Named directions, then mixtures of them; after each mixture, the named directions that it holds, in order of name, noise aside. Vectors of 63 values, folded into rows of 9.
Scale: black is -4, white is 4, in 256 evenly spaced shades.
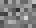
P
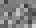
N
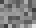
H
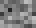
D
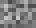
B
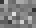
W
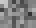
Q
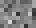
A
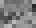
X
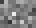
W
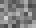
B, H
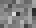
A, W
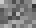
P, Q, X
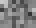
Q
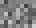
N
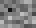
D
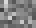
B, Q, W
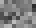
X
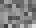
H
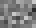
N, P, W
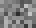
A, N, W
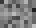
H, W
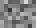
D, P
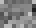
A, X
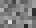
A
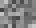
H, Q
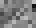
P, X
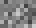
N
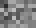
B, Q
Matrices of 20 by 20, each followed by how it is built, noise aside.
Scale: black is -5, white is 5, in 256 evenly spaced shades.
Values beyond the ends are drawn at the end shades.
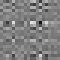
low rank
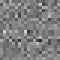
low rank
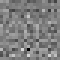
low rank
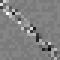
banded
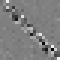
banded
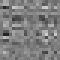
low rank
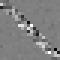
banded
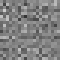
low rank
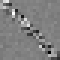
banded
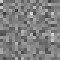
low rank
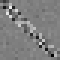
banded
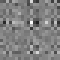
low rank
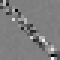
banded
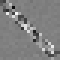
banded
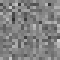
low rank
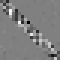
banded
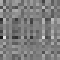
low rank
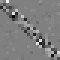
banded
